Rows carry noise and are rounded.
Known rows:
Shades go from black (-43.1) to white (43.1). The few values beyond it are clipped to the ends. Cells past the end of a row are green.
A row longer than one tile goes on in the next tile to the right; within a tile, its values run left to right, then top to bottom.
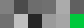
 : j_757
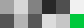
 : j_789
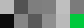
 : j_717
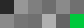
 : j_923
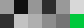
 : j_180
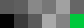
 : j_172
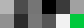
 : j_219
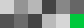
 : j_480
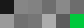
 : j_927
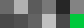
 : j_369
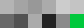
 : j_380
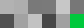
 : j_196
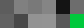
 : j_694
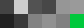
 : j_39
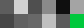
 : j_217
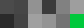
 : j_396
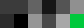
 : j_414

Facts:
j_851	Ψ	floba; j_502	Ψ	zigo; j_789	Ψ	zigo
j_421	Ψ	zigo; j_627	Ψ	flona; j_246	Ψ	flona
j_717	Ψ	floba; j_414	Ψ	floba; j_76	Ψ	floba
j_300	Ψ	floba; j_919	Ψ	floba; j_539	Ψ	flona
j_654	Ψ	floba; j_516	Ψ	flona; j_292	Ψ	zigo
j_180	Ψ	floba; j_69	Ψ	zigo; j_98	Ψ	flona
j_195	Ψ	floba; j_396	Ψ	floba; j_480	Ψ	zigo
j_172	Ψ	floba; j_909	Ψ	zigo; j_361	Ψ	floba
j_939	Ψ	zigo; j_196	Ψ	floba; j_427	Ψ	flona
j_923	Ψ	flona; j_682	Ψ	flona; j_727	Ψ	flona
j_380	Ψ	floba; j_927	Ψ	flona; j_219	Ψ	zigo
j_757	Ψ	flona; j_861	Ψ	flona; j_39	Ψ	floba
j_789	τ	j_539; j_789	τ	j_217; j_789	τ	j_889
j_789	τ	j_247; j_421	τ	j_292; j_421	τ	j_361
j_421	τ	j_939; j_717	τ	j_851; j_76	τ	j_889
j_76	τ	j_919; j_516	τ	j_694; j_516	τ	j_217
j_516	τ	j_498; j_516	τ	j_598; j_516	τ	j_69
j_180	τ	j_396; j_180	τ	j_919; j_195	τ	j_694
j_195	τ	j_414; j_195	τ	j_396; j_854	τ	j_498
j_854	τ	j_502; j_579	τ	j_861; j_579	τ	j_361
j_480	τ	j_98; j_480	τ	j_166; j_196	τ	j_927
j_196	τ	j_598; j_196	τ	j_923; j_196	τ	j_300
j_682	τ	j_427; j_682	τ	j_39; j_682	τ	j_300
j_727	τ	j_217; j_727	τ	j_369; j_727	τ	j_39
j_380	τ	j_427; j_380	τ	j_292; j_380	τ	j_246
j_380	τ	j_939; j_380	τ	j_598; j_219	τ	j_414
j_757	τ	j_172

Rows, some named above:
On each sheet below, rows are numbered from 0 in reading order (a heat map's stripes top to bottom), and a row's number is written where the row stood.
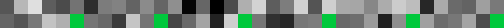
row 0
j_502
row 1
j_98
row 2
j_195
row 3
j_579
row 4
j_380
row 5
j_427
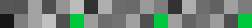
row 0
j_919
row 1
j_427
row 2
j_427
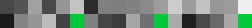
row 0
j_919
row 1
j_861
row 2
j_421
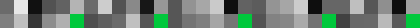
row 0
j_727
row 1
j_217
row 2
j_498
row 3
j_498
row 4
j_217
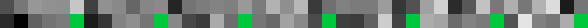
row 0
j_361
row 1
j_654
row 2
j_861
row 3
j_598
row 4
j_166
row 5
j_682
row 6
j_854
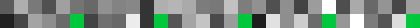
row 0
j_300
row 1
j_889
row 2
j_196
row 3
j_76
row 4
j_516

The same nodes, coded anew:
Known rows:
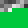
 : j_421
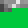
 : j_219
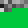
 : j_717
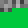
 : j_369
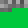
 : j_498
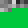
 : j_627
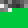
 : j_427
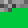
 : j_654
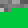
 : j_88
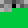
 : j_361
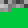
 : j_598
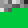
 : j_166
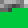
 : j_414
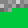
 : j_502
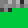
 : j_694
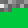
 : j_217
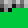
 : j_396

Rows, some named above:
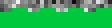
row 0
j_219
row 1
j_757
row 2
j_861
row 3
j_166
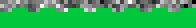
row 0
j_502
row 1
j_789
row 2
j_427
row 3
j_861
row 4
j_480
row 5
j_196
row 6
j_98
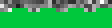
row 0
j_427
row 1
j_579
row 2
j_682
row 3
j_480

